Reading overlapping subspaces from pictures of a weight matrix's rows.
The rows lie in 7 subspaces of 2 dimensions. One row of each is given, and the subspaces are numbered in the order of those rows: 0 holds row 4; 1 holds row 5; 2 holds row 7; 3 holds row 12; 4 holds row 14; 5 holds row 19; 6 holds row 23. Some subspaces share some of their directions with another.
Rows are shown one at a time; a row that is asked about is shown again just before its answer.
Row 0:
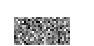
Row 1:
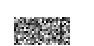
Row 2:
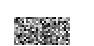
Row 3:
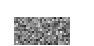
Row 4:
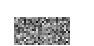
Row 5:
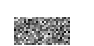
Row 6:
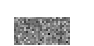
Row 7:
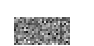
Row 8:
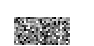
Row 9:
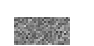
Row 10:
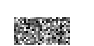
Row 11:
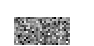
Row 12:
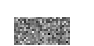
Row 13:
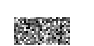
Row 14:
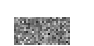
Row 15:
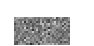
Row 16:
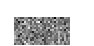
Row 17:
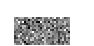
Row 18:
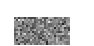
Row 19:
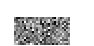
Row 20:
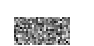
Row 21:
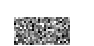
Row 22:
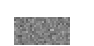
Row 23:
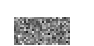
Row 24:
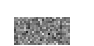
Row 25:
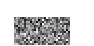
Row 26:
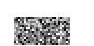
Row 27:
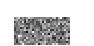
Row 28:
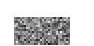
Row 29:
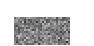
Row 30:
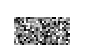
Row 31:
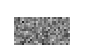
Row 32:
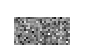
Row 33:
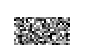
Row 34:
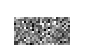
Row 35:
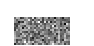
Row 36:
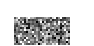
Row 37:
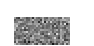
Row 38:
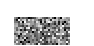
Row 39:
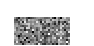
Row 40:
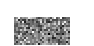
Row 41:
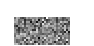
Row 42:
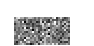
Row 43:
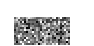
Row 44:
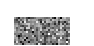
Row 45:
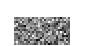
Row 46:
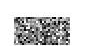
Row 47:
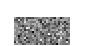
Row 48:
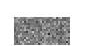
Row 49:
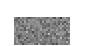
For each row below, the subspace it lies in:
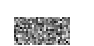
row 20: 5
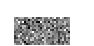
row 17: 2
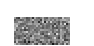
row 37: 2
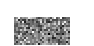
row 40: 3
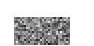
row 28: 1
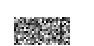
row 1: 2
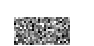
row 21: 5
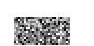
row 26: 4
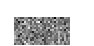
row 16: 2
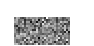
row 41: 0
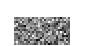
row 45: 1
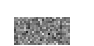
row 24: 0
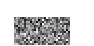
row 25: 0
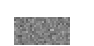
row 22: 6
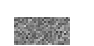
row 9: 1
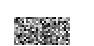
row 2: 0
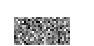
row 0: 2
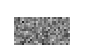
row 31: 4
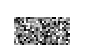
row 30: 3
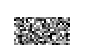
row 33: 6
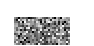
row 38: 3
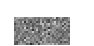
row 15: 5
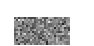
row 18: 3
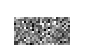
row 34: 5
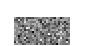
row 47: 4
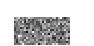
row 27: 6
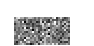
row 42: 5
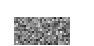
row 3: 1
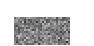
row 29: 0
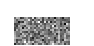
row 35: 2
